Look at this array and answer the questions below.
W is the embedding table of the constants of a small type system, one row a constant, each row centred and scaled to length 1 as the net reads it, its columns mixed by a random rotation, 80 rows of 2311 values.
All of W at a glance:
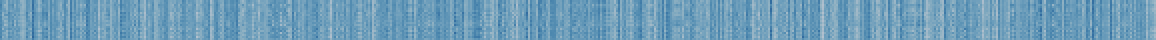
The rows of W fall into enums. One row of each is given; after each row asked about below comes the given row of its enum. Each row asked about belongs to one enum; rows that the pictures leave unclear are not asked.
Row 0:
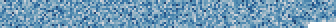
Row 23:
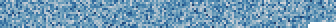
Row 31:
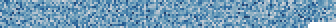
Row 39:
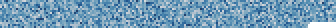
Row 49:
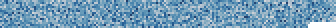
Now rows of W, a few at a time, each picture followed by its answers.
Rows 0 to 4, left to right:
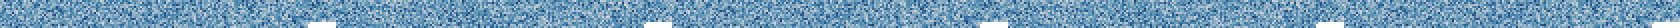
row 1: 49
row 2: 0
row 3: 49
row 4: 0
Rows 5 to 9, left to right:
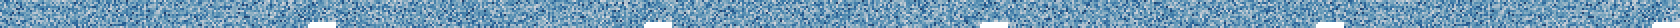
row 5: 31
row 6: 49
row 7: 0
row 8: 39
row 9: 31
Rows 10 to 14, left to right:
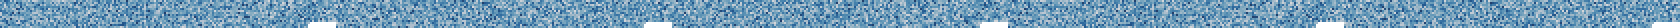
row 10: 31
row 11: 39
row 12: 0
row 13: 31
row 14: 39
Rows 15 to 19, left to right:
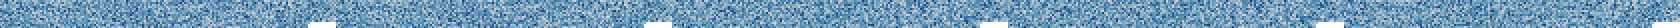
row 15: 49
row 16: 49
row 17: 0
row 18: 0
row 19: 31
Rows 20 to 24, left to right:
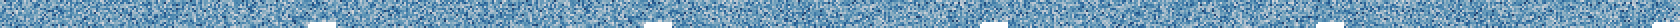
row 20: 0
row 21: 0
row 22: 49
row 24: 49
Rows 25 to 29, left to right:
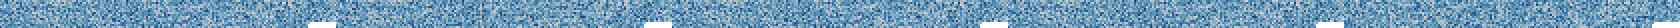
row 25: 49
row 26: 31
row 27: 49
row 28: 49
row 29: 23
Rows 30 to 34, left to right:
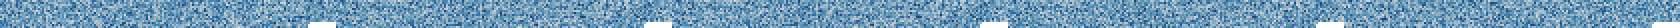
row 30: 23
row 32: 31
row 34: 39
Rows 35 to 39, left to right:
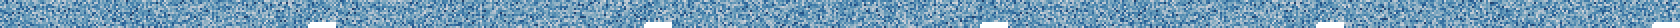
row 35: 49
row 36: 31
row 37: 23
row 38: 49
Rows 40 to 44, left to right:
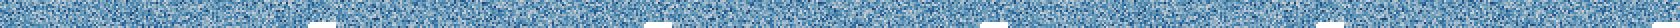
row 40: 49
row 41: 39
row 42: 39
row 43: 49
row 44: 39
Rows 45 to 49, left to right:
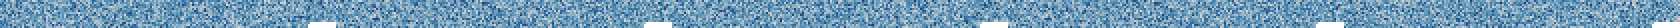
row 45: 23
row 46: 39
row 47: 0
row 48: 39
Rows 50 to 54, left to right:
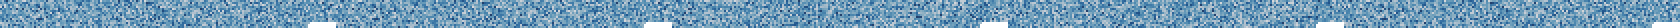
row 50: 39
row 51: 39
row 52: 31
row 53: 23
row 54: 39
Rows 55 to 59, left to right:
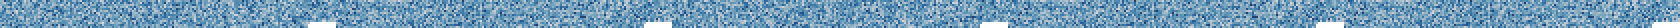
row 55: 0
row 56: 31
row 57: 23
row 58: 31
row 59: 31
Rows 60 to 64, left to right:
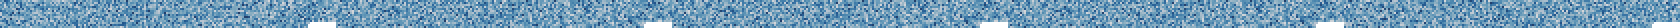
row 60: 31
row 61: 0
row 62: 0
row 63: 0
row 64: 39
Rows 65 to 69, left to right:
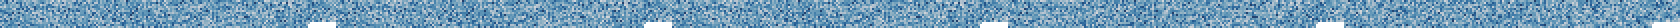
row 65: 49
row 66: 49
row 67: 49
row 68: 31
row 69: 0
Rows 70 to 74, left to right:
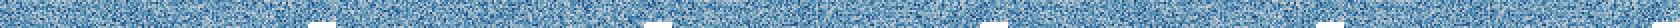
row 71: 0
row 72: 31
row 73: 49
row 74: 31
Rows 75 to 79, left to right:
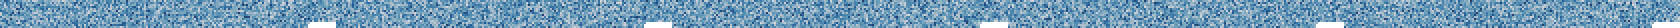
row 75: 31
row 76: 23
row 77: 0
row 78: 39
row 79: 49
